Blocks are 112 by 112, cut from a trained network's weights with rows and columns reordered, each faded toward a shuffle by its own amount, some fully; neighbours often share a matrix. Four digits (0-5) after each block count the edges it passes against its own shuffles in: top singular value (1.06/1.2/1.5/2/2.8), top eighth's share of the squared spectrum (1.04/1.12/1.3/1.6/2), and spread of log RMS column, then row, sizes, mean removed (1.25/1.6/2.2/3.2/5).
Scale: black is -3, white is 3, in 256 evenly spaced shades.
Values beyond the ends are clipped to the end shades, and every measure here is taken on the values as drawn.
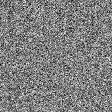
2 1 0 0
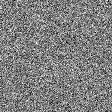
1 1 0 0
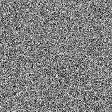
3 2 0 1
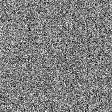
2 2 0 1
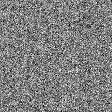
2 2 0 0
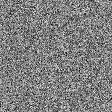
0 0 0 0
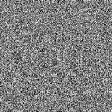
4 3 1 2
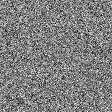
1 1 0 0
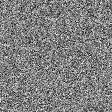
0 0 0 0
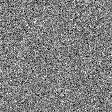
0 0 0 0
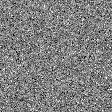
0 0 0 0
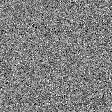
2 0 0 0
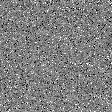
0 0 0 0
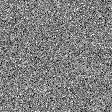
1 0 0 0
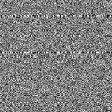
5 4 1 3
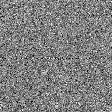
3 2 0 1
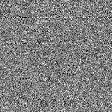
4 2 0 2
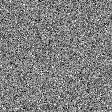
2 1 0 0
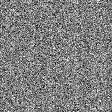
2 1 0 0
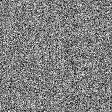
1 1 0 0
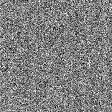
2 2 0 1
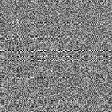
5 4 2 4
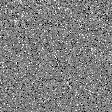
2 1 0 1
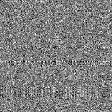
4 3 1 2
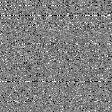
4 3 0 3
